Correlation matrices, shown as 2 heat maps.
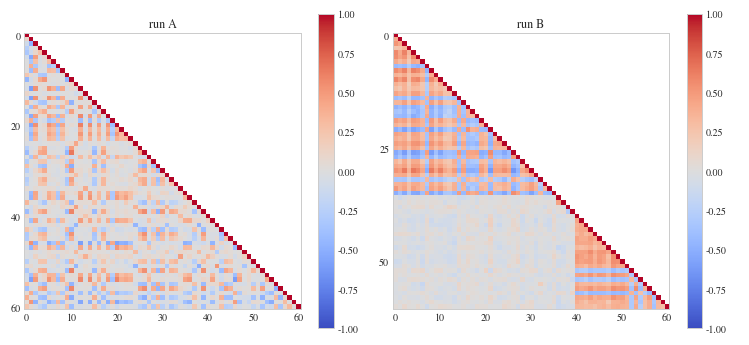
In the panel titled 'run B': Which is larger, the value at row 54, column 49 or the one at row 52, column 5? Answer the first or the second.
the second
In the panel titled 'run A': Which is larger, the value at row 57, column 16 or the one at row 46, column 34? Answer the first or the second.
the second
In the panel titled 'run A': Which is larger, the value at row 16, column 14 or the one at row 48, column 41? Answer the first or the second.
the first
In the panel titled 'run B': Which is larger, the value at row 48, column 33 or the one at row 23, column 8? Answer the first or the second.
the second
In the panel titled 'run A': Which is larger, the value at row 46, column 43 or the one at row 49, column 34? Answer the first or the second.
the second
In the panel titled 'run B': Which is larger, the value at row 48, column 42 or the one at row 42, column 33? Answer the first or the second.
the first
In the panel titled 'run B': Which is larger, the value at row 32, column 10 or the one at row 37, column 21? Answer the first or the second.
the second
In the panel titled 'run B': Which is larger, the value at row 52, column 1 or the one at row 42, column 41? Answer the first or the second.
the second
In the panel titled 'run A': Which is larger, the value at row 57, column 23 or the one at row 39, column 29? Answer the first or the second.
the first
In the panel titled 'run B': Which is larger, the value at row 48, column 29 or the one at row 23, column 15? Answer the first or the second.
the second
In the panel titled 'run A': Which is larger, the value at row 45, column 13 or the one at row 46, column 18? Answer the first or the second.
the first
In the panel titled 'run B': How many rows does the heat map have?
61
